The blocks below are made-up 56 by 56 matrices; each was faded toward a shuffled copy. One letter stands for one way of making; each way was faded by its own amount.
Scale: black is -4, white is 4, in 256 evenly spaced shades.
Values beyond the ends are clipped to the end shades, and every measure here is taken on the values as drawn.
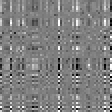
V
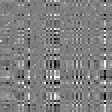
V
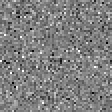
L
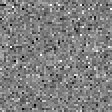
L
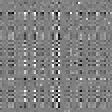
V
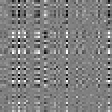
V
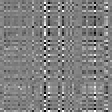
V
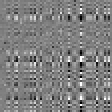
V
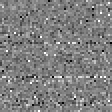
L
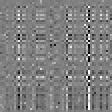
V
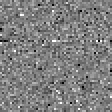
L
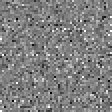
L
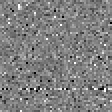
L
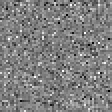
L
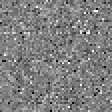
L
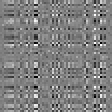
V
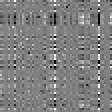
V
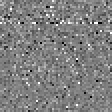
L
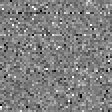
L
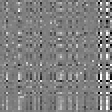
V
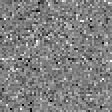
L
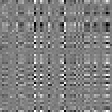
V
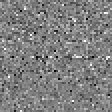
L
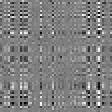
V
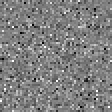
L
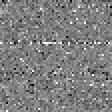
L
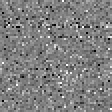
L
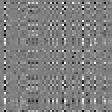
V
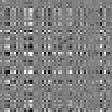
V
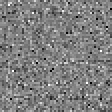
L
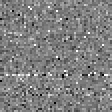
L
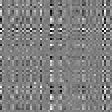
V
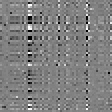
V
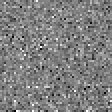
L
